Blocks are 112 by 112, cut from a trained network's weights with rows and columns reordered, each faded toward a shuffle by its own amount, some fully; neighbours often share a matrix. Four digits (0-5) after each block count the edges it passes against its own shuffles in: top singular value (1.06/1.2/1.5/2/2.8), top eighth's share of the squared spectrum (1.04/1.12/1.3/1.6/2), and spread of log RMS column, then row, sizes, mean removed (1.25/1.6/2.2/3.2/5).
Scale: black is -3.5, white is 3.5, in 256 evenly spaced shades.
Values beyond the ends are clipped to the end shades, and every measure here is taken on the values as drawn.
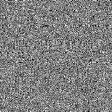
3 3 0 2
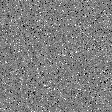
0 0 0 0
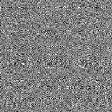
4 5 2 3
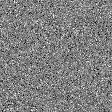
0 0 0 0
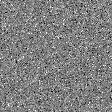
0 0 0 0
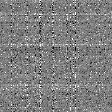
4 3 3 1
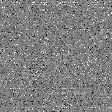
2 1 1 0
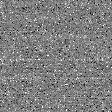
2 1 1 0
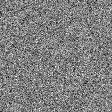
1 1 0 0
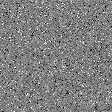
0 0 0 0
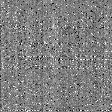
3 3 0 2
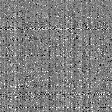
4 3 1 3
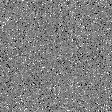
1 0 0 0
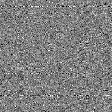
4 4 1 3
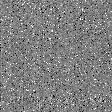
1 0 0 0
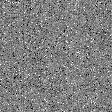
1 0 0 0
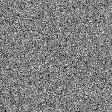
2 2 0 0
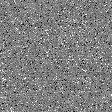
1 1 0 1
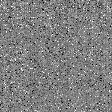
1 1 0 1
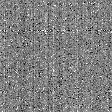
3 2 1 2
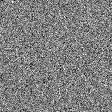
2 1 0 0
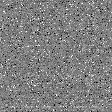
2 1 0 0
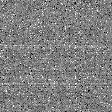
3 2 2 0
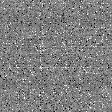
2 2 2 0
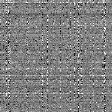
4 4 4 2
